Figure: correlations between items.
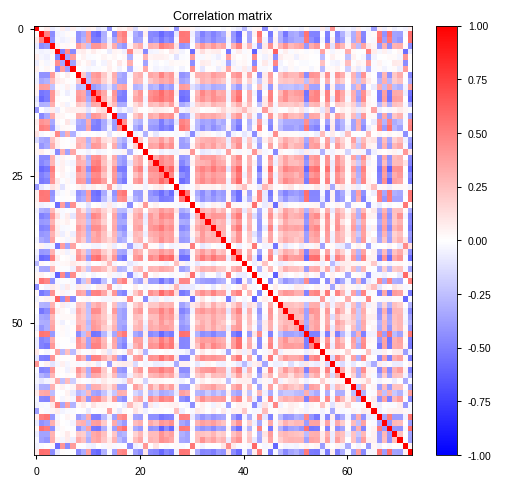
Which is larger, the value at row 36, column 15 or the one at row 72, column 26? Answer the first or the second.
the first
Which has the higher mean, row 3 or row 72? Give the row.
3
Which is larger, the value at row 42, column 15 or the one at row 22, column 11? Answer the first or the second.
the second
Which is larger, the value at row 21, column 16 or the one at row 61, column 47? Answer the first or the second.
the second
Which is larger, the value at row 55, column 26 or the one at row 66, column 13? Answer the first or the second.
the first
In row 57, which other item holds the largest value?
0
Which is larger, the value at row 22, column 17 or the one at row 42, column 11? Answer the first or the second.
the second
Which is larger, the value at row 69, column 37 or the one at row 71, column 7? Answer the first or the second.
the second
